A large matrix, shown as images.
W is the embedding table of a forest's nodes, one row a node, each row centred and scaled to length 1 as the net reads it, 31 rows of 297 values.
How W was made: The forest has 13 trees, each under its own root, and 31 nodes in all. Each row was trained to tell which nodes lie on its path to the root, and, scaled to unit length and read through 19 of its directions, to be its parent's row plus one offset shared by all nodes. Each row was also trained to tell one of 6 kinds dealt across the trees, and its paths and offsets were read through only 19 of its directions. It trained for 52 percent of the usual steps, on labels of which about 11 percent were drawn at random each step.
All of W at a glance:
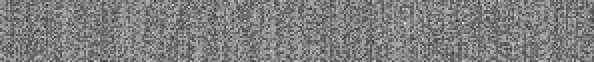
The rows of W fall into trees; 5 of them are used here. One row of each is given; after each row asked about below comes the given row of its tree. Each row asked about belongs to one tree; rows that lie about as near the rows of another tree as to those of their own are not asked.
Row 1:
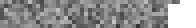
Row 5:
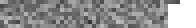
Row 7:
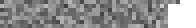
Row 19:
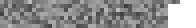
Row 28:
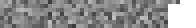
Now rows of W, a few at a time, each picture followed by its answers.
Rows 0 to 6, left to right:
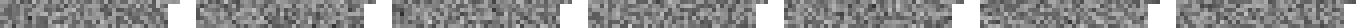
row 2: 5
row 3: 28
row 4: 1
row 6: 28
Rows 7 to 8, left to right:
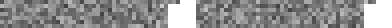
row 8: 1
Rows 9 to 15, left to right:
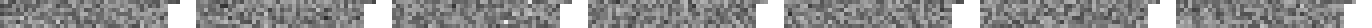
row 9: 5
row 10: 7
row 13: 28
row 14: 7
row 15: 5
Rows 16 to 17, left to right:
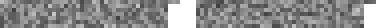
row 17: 5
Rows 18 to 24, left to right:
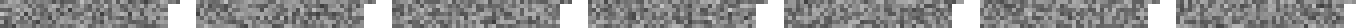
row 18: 28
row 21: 7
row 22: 7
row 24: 19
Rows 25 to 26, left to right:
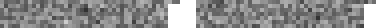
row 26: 7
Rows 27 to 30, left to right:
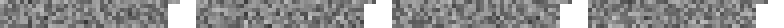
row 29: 19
